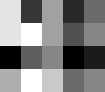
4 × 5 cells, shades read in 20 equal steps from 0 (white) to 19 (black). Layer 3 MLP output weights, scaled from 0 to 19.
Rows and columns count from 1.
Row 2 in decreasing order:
13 9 7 2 0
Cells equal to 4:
1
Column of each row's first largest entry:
4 4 1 4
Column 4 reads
16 13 19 11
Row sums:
51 31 76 30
